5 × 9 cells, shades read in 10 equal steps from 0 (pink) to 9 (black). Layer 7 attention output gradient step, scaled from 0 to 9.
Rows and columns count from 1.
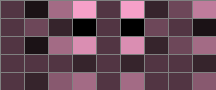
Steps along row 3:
up down down up down up down down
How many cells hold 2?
1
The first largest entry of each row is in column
2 4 2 4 2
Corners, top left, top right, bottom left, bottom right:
6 2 6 4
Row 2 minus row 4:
0 -1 1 2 0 2 -1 0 1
